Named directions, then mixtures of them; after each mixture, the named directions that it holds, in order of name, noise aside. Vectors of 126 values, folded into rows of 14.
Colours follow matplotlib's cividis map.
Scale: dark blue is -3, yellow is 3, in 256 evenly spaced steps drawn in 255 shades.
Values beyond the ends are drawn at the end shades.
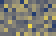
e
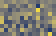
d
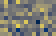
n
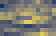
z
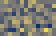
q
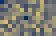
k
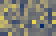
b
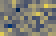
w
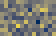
n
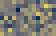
w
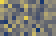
k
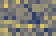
e, n, z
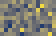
d, q, w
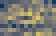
k, z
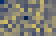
k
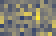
d, k, z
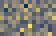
d, e, q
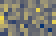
b, d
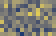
d, n, w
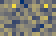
b, e, w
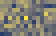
d, k, w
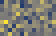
b, k, n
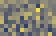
d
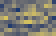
w, z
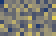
e, q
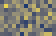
d, e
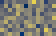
e, k, q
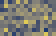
e, n, z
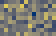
e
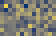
d, e, k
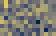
d, n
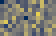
k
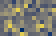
d, q, w
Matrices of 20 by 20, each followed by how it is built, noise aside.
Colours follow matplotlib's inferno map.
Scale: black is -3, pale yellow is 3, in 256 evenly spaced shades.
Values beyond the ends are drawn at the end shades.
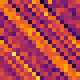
Toeplitz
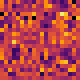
low rank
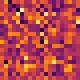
low rank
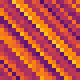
Toeplitz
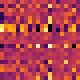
low rank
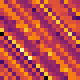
Toeplitz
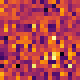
low rank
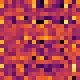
low rank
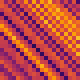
Toeplitz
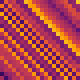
Toeplitz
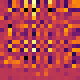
low rank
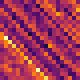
Toeplitz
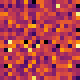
low rank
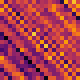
Toeplitz
